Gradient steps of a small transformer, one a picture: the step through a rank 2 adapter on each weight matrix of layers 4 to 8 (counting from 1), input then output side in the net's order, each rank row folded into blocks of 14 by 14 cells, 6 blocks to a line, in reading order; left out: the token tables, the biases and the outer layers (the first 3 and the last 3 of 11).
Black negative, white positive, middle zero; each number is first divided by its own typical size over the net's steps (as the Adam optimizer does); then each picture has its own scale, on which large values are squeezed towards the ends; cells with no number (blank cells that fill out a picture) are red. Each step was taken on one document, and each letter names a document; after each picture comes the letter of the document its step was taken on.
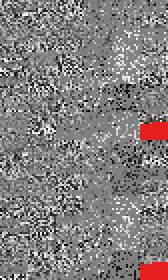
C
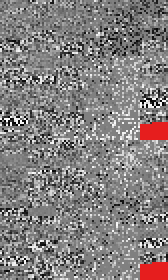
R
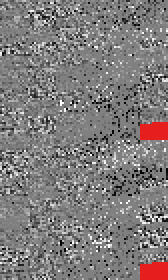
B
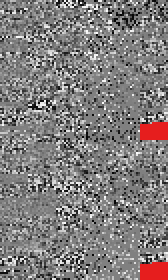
R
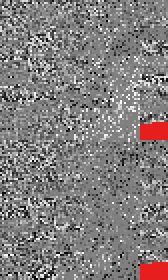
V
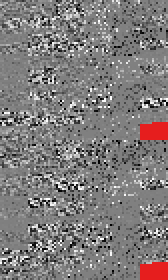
B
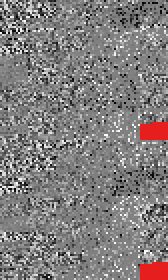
V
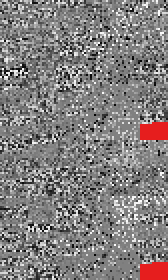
R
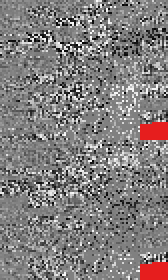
R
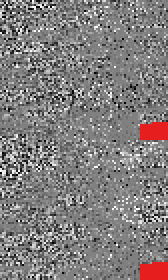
V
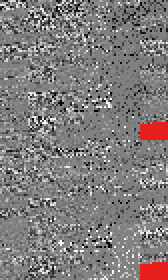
B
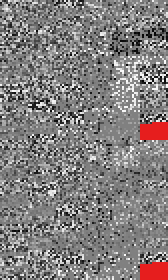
R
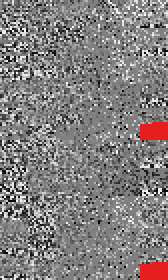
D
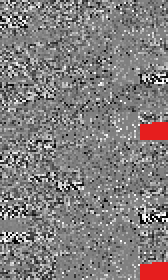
V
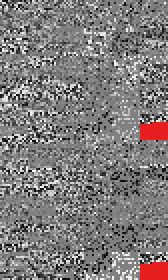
R
